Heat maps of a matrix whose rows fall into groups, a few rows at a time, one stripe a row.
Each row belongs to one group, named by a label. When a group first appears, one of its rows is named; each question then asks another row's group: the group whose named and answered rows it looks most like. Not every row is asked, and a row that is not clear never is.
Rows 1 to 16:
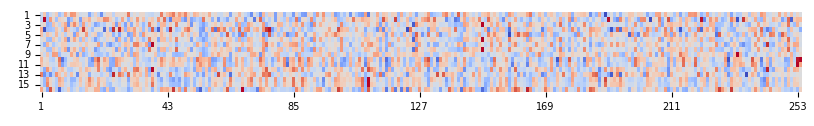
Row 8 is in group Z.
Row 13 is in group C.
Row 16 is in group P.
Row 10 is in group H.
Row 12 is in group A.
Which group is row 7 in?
A
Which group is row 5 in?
P
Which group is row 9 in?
C
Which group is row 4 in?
C
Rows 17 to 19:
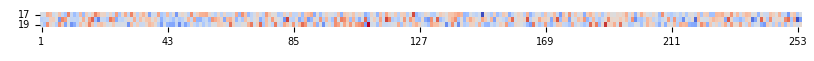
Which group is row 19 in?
A
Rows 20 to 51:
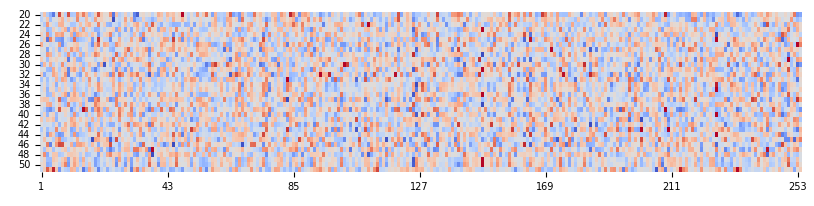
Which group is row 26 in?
H
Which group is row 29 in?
C
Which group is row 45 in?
H
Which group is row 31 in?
Z
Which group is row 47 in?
A
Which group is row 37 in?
H
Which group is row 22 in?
A
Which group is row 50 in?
Z
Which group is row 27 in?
A
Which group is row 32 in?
C
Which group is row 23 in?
Z
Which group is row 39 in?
C
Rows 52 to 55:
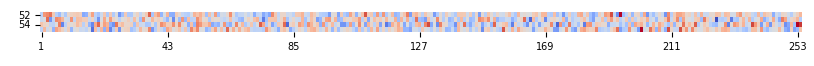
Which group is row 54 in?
H
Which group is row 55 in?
H
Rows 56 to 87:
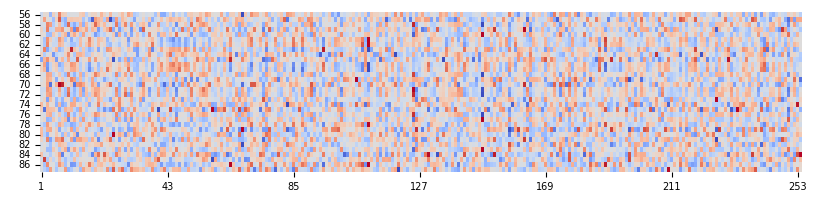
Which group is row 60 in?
Z
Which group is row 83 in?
Z
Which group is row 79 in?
P
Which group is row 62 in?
A
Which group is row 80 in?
C
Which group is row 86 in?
A
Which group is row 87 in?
C
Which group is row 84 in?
H
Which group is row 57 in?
H
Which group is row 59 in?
P
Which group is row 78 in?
A
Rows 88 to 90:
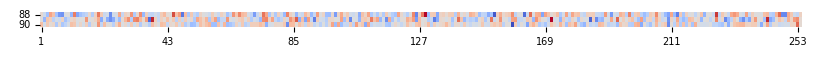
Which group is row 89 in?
A
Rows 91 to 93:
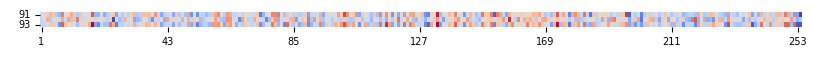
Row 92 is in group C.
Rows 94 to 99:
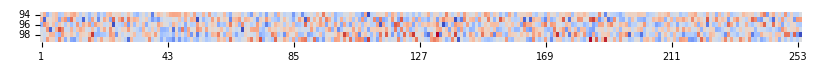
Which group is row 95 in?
C
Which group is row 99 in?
A
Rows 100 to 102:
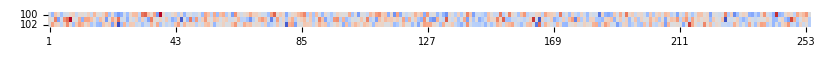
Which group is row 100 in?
A
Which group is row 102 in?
H
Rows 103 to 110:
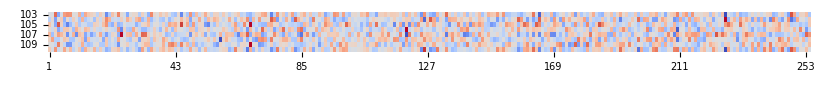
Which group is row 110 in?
P
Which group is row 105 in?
P
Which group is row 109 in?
P
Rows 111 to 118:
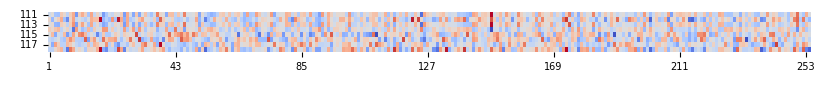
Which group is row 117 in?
A
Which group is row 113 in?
Z
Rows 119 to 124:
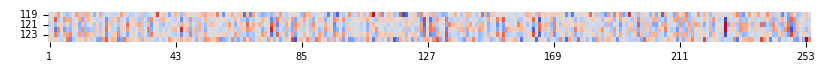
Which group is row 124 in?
H
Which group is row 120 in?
P
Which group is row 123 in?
P
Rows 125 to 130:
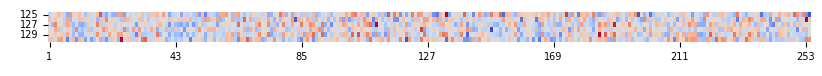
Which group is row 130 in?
C
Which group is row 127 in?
A
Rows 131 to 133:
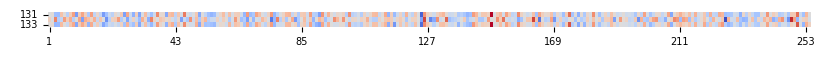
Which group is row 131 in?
Z
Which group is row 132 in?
P
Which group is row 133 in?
Z
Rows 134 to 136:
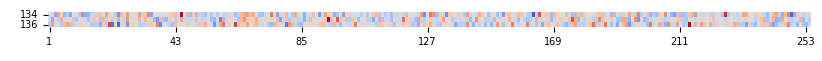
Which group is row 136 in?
H
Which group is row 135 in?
C
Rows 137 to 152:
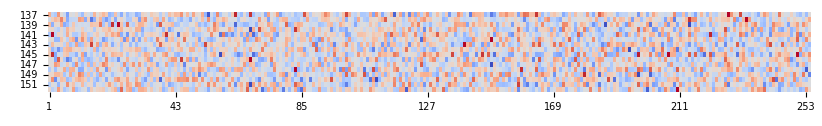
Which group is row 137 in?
P
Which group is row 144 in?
C
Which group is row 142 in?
Z
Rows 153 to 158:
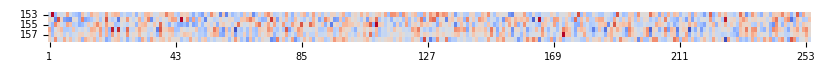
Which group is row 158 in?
P
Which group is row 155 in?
A
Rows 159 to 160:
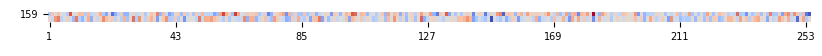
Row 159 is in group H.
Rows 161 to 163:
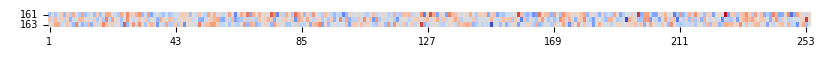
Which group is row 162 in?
H
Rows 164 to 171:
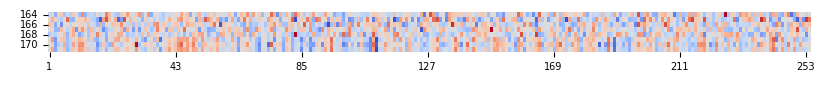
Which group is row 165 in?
H
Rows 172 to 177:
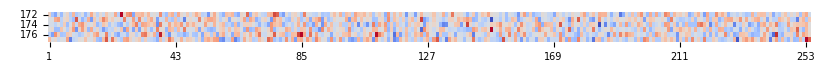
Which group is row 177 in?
H
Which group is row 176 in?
A
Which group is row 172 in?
C
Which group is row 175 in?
Z
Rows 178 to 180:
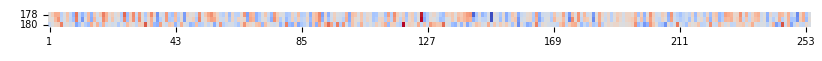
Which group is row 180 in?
C
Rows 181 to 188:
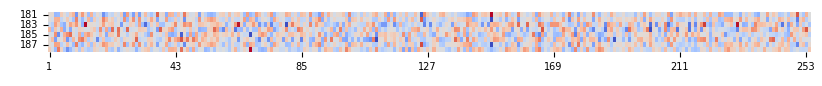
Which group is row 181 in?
Z
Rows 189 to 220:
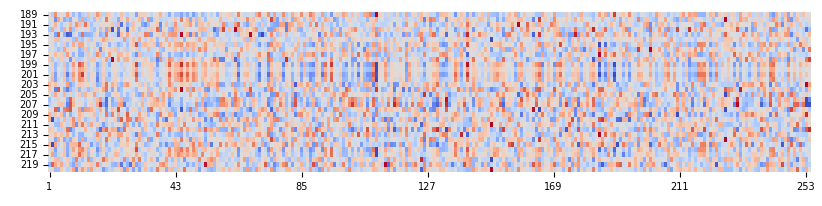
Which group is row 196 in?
H
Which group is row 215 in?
C
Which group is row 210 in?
C
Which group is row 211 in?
Z
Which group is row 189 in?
A
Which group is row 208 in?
P
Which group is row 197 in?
A
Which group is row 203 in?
H
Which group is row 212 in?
H
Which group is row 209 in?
H
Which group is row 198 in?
H
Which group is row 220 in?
Z
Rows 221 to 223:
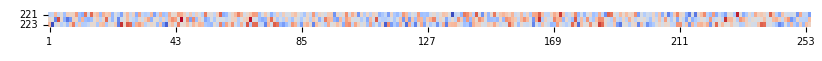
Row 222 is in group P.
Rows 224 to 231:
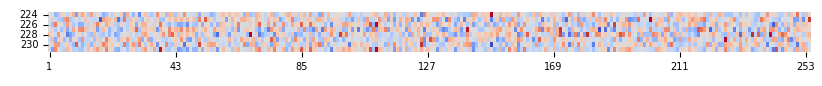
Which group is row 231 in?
A
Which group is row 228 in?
P
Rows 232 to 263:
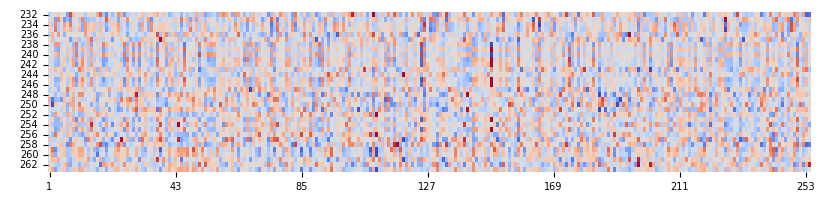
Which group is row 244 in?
C
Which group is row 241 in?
Z
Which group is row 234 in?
P
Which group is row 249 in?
C
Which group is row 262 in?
H
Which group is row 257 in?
C
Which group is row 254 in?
C
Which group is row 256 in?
A
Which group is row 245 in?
Z
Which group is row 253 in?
Z
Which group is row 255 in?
Z
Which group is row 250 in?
C
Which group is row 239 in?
Z
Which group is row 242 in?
Z
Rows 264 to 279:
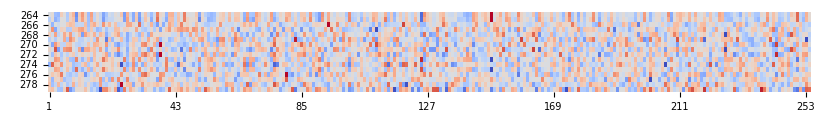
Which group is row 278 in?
C
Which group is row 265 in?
Z
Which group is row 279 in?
H
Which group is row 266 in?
C
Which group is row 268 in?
P
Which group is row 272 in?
A
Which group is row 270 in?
A
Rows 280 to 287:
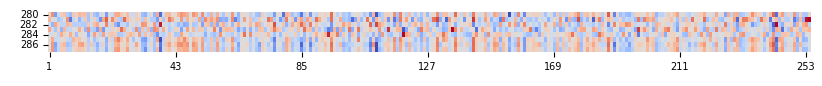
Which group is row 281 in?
H
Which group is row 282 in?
A
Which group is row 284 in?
C
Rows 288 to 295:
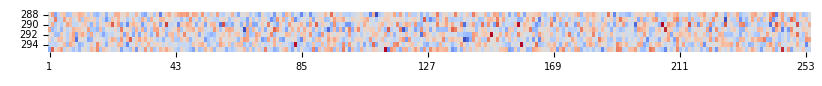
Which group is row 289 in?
P
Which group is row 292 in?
Z
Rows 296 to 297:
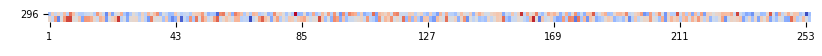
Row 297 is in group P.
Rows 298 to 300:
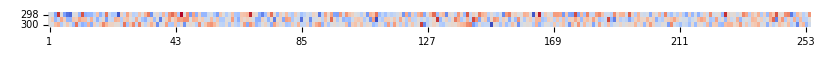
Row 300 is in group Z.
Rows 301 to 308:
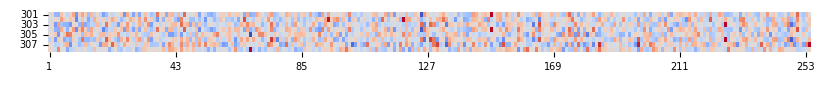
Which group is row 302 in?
C
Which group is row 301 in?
Z
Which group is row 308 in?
P
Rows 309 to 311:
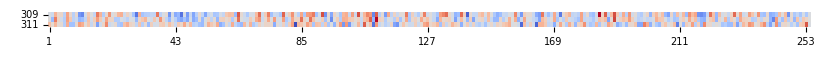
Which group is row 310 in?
A
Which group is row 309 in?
A
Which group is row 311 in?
H
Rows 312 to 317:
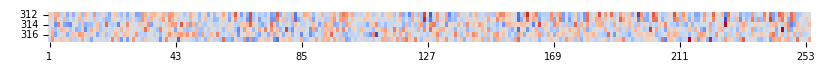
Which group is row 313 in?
P
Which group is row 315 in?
C
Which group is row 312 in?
P
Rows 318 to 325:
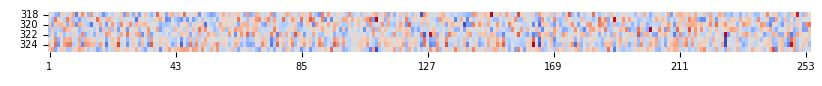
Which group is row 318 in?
Z
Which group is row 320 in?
C
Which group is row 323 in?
P
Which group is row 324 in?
P
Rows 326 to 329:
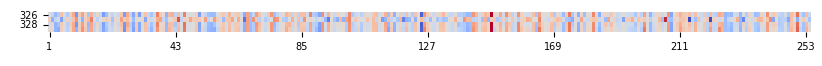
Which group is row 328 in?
Z
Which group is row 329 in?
Z
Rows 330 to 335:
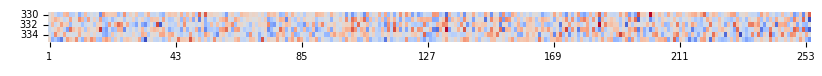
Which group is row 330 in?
H
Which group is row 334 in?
P
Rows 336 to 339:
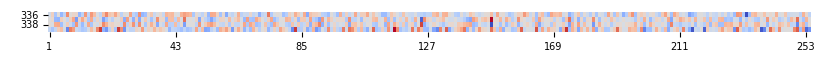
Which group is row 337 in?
Z
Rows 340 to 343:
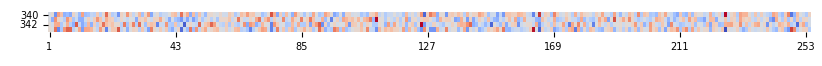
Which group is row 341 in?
A
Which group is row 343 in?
P
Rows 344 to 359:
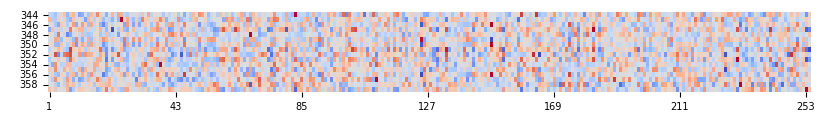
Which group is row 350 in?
Z
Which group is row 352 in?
P
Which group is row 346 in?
Z
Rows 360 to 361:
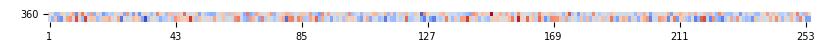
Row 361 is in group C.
